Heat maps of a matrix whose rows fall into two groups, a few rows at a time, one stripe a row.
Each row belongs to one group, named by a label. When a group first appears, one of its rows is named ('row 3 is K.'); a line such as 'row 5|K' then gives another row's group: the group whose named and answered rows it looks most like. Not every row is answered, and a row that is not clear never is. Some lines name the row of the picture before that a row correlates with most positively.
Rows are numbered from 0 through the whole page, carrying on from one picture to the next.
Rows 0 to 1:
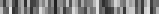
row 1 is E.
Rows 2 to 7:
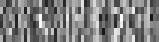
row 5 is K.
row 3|E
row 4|K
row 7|E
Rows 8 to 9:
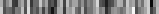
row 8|E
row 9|E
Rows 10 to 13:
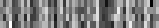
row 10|E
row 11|E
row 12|E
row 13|E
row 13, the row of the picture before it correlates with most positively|8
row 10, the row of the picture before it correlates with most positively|8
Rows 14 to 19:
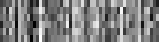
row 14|K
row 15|K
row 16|K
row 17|K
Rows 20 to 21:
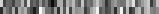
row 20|E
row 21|K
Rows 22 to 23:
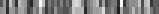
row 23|K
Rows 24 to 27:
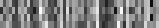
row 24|E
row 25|K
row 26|E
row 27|E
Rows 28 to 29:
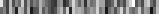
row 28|E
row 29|K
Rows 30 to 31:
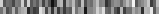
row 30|E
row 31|K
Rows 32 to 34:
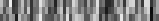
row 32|E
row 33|E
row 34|K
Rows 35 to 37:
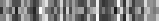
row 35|E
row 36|K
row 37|E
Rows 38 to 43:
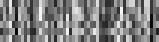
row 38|E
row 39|K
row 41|E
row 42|K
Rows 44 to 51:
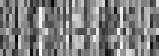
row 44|K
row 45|K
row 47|K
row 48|E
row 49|K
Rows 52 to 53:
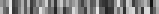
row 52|E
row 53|E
